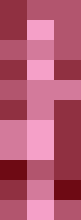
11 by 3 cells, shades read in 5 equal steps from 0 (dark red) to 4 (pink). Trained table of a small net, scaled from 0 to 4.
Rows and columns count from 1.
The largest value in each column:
3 4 3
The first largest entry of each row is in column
2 2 2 2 2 2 2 2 2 2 2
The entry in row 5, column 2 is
3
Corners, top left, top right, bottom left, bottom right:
1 2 2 2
